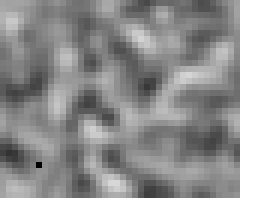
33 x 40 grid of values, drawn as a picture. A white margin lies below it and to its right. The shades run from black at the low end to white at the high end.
Slope: none. Lone odd cells: 1, lower than its neighbours. Grain: blotchy. Average level on the scale: 50%. Mirror symmetry: none.
